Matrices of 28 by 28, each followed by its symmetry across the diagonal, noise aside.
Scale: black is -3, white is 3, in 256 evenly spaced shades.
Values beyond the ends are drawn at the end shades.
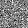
neither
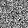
symmetric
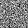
neither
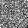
symmetric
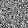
neither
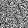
neither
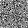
symmetric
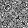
symmetric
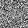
neither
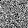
neither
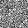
symmetric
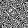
symmetric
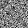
symmetric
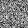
neither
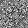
symmetric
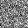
neither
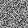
symmetric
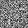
symmetric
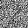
neither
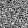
neither
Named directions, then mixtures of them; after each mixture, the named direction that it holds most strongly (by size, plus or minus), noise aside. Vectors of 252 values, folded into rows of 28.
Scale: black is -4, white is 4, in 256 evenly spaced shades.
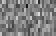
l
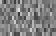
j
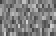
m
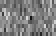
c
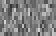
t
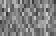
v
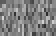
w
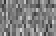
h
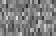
l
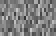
w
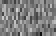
j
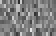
j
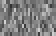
t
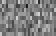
l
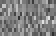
w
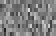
m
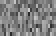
m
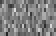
t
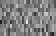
v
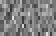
t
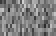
v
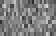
v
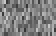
c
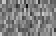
l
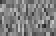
w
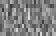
t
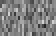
w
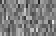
h
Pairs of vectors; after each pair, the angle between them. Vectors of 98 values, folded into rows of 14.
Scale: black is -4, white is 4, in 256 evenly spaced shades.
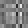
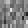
orthogonal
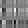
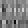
nearly parallel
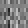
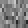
orthogonal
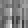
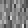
partly opposed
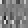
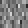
partly opposed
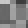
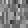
orthogonal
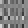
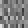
nearly parallel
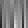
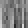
nearly opposite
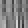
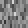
orthogonal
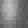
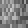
partly aligned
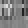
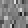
orthogonal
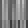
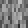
partly aligned
